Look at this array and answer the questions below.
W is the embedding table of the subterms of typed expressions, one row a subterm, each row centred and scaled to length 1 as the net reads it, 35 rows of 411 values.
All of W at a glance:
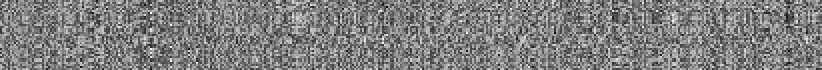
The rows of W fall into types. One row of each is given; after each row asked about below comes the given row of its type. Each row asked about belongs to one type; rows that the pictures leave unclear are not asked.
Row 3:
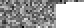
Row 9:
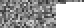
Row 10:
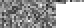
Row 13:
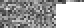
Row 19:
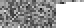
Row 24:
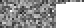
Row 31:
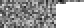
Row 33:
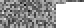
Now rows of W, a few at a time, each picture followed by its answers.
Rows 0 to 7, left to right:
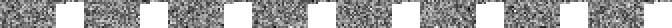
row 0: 3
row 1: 13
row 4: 19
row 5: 24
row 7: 10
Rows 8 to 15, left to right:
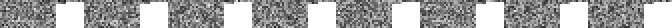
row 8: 9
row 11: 9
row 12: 33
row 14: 31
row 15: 31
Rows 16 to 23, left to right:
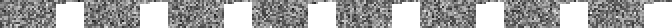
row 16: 13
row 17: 10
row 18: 31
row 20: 3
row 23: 33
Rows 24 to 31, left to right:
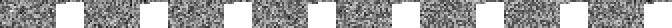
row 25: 31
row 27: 9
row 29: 33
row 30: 33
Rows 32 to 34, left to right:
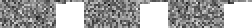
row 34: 9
